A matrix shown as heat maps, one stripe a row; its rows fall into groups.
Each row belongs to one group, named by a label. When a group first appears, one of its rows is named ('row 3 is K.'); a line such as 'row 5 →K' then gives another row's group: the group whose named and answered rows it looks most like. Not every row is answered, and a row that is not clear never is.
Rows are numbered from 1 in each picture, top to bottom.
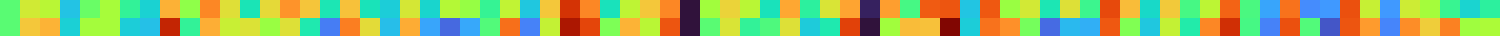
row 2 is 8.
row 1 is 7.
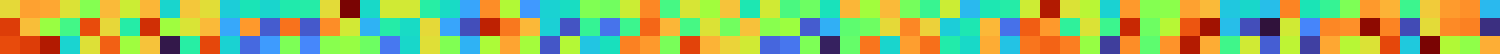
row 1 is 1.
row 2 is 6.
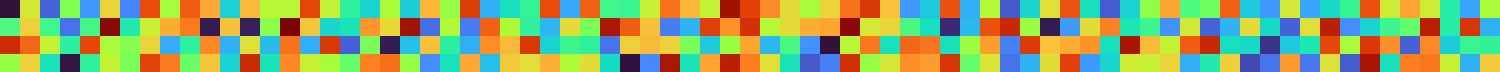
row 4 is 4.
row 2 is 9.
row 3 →6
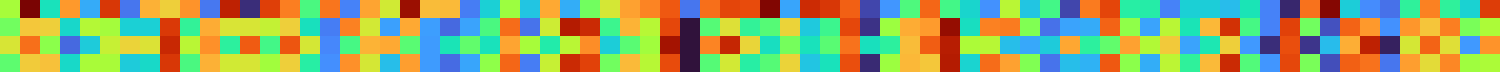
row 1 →9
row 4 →8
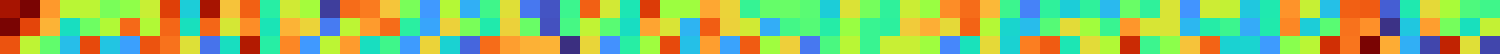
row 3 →6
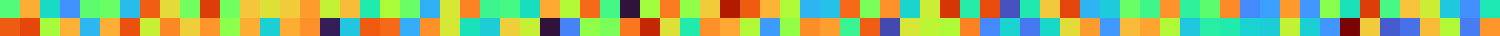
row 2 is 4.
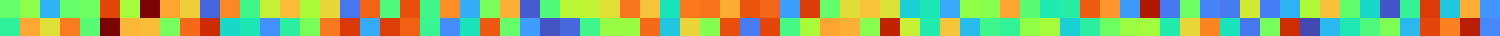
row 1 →9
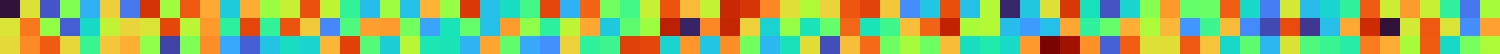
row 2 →4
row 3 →1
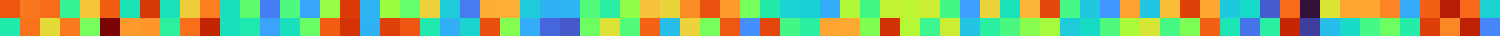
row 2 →1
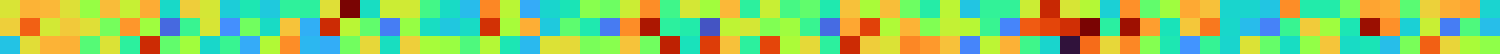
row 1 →1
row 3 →9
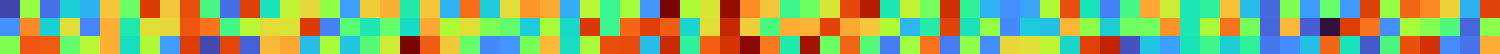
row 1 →4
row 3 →9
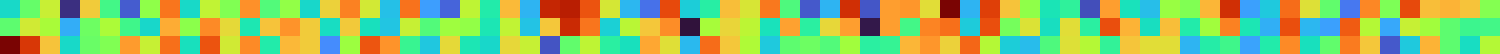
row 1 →8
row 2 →7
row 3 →4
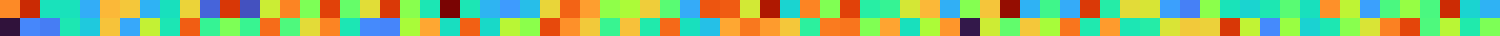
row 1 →9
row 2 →7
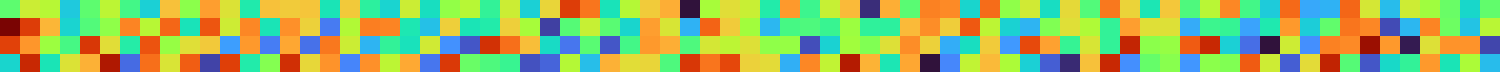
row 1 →7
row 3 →6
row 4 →9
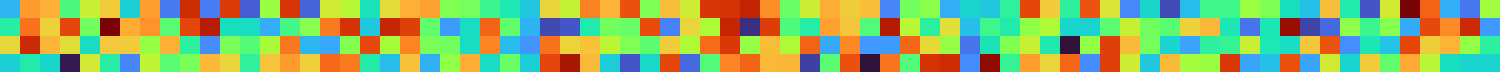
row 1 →9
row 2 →1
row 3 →9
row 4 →7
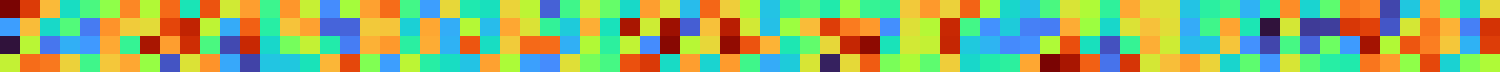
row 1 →4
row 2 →4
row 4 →1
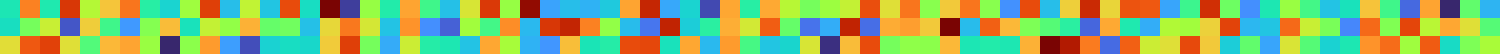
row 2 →8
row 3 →1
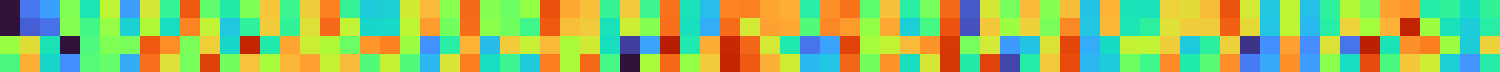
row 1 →7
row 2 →7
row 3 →4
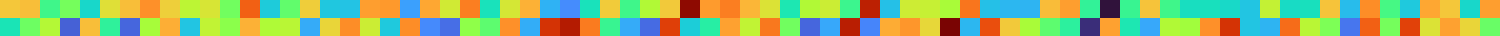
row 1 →4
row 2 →8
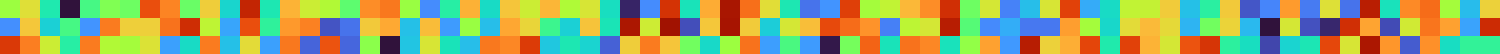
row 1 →4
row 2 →4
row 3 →6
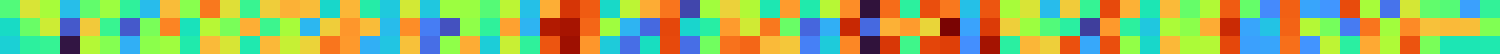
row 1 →7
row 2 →8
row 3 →7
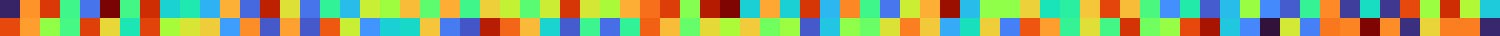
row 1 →9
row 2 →6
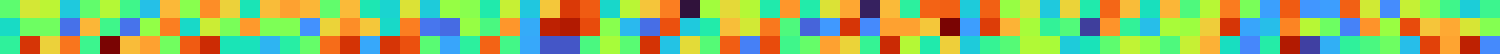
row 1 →7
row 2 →8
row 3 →1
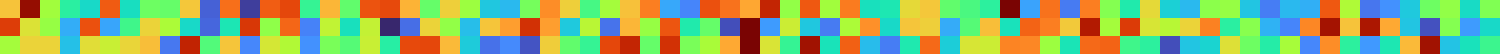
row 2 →6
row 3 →9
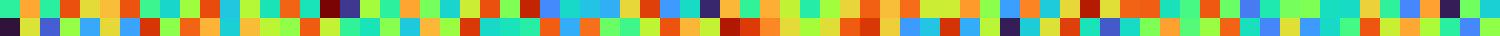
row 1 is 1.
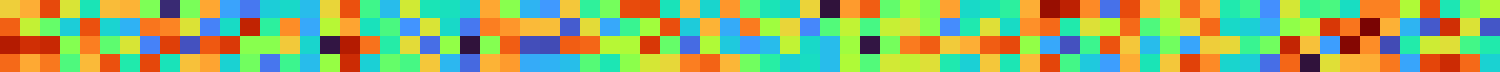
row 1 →1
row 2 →6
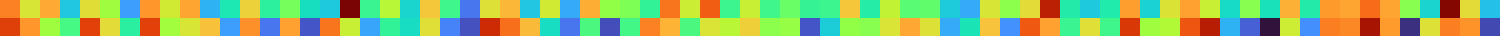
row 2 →6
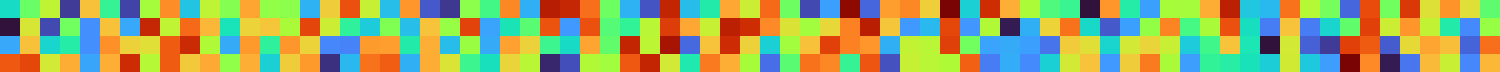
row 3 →4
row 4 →4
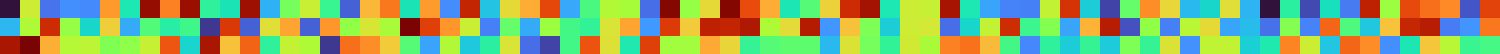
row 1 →4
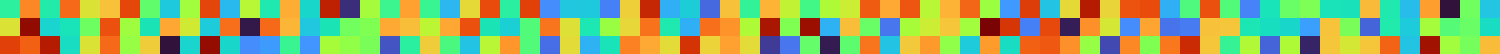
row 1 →1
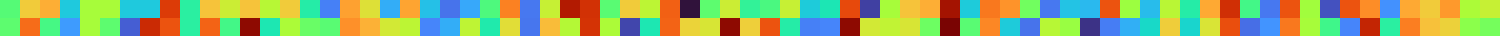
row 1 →8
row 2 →8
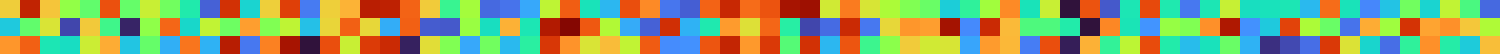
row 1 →9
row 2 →8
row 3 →9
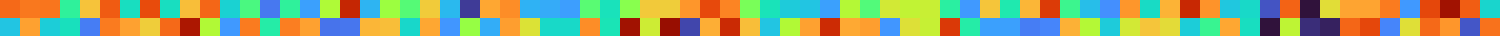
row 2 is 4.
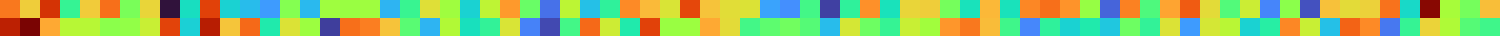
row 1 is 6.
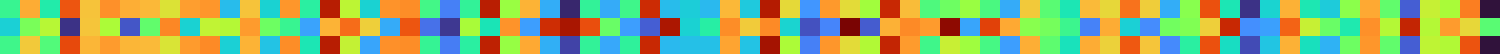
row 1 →1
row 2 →8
